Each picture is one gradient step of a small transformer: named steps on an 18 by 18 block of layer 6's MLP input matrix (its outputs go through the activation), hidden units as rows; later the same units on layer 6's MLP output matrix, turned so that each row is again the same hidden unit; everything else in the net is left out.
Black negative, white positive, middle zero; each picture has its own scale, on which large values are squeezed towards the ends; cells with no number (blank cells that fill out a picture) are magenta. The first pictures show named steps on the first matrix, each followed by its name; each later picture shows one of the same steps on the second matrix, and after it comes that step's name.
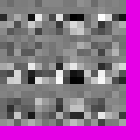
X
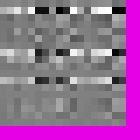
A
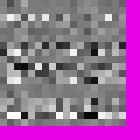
X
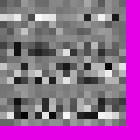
X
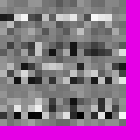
X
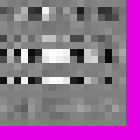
A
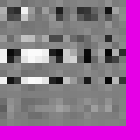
A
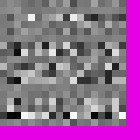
X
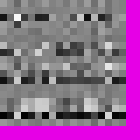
X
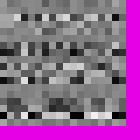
X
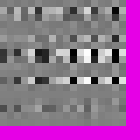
A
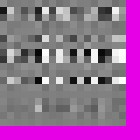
A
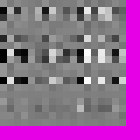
A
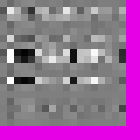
A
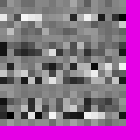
X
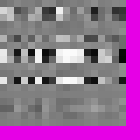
A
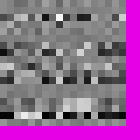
X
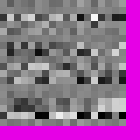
X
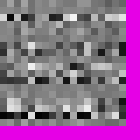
X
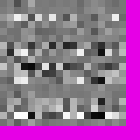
X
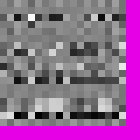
X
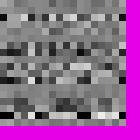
X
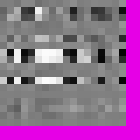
A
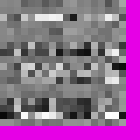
X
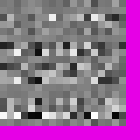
X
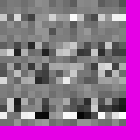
X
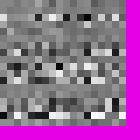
X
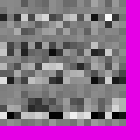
X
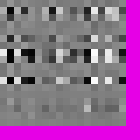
A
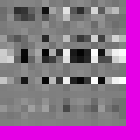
A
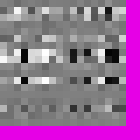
A
